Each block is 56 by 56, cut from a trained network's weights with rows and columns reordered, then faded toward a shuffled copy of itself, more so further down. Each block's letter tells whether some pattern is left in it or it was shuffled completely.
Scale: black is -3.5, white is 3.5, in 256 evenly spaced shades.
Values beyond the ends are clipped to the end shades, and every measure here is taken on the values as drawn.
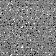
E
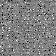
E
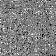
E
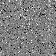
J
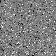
J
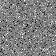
J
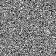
J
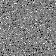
J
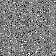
E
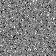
J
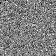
J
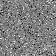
J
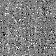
E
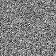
E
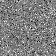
J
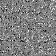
E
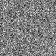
E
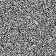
J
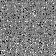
E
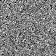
J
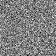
E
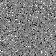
J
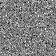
J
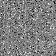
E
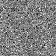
E
